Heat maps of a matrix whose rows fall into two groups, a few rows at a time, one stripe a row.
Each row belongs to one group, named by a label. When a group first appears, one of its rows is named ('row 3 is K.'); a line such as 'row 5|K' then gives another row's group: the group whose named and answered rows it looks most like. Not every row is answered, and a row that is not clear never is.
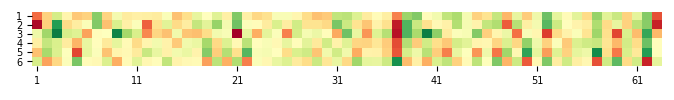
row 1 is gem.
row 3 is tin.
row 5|tin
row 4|tin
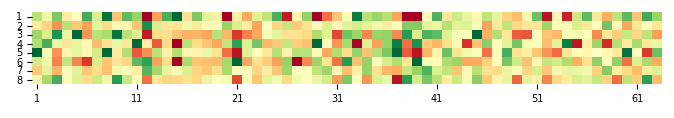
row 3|tin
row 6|gem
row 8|tin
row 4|gem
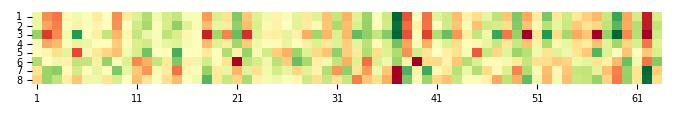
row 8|tin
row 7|tin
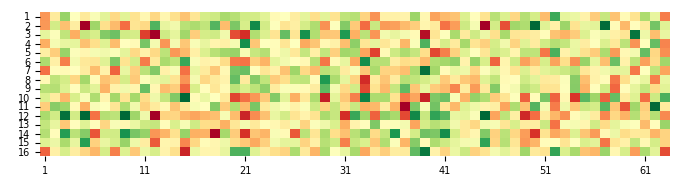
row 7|gem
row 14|tin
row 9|gem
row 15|tin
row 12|tin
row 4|gem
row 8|gem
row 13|gem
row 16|gem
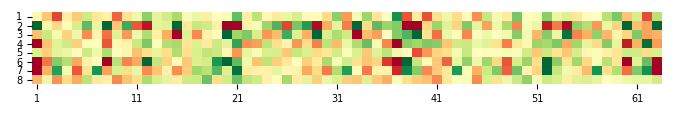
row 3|gem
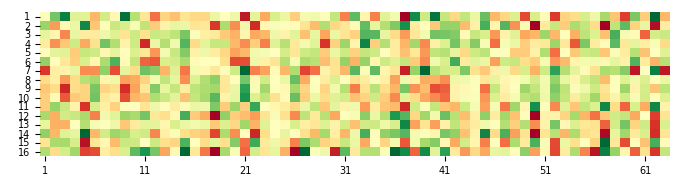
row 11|tin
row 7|gem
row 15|tin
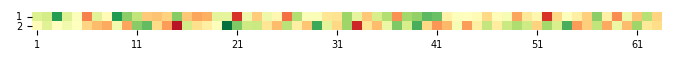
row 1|tin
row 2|gem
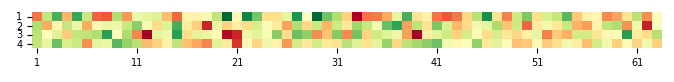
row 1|gem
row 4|tin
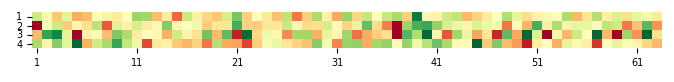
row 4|tin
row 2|gem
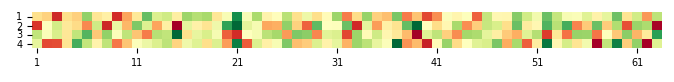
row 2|gem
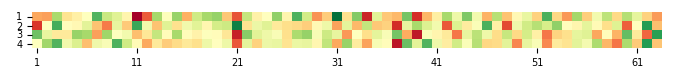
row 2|gem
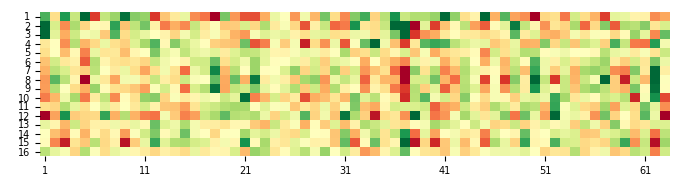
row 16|gem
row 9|tin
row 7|tin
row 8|tin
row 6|tin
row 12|gem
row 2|gem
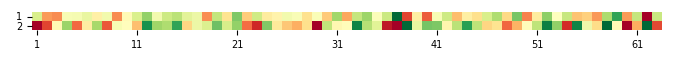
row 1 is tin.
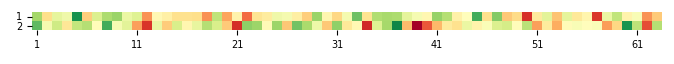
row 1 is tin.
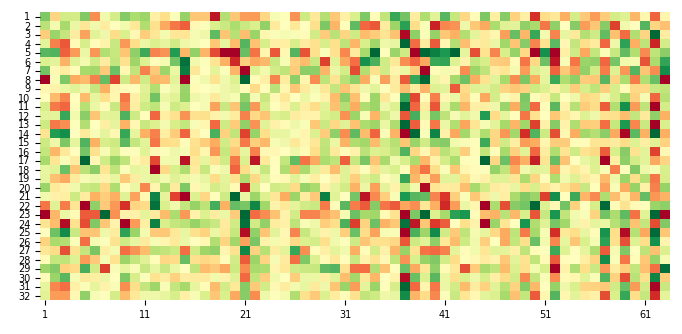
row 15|tin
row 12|tin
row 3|tin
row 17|tin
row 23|gem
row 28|tin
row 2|gem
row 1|tin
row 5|gem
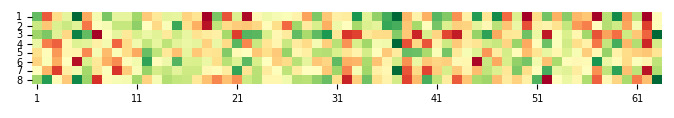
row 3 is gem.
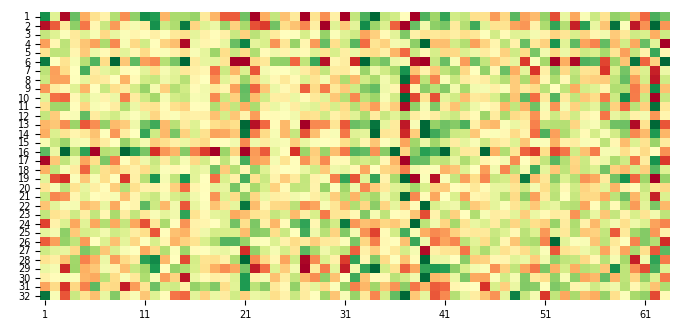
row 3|gem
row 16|tin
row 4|gem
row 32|gem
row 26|gem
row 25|gem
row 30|gem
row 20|gem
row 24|gem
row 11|tin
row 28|gem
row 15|tin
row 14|gem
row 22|gem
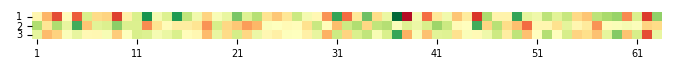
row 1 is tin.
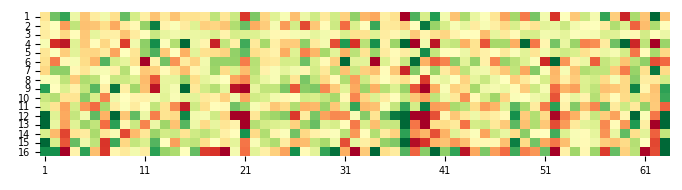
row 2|gem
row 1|tin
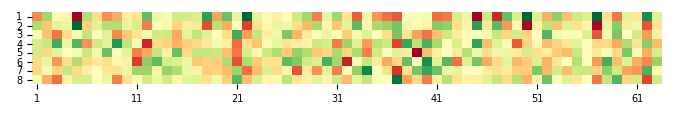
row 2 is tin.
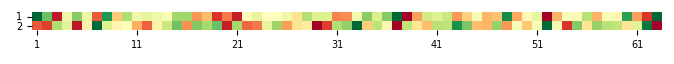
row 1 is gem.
